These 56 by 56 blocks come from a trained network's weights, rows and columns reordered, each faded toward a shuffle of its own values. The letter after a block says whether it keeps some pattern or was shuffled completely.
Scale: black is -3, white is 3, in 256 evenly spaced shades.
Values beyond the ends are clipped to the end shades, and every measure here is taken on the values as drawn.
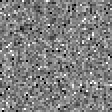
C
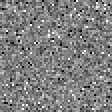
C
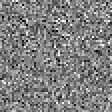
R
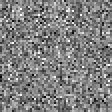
R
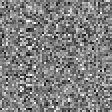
R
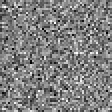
R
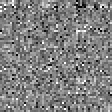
R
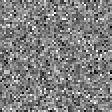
R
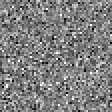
C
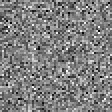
R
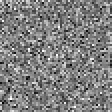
C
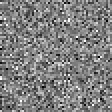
R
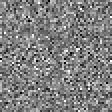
R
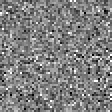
R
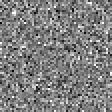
C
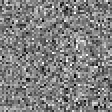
R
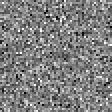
C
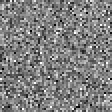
C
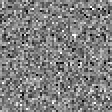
R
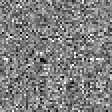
R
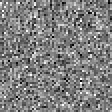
R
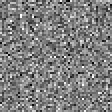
R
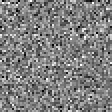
R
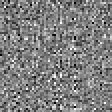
R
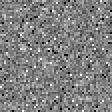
C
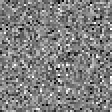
R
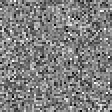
C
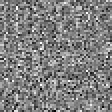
R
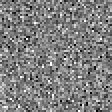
C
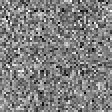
R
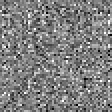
R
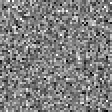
C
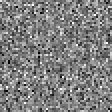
C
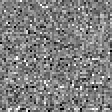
R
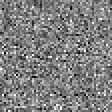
R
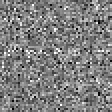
R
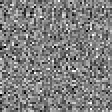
R
